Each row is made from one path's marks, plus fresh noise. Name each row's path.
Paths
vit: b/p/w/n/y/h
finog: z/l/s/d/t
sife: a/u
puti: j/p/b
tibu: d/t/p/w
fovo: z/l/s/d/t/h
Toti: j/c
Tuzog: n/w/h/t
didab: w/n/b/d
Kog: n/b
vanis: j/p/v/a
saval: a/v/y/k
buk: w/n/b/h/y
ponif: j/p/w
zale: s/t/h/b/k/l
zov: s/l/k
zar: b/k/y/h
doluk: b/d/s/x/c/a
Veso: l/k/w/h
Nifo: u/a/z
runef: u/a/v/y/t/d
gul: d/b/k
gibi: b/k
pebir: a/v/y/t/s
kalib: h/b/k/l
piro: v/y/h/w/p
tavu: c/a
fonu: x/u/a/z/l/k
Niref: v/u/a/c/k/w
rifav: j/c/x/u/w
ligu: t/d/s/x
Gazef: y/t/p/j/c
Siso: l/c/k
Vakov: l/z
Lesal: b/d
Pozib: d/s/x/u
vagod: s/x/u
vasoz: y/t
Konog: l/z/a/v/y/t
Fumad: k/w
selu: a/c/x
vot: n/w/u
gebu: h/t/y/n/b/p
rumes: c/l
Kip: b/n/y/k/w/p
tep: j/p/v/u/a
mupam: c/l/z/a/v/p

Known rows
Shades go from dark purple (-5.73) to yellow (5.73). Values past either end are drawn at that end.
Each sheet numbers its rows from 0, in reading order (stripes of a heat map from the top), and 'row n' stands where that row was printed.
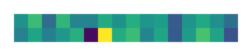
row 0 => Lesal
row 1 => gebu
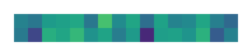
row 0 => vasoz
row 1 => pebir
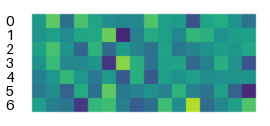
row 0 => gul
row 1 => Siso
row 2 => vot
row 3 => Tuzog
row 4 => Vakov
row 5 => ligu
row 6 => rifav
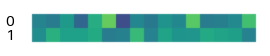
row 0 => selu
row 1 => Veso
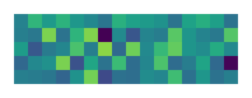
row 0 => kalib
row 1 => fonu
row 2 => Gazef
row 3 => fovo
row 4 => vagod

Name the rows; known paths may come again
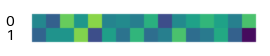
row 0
saval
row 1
fovo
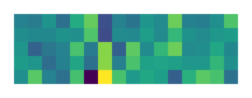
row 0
selu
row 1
rumes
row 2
Gazef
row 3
puti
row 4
vit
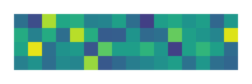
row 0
Konog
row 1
Niref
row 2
didab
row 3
Pozib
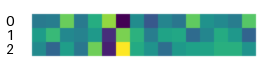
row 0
fonu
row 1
Tuzog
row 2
piro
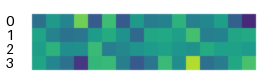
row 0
finog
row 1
Toti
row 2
Fumad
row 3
rifav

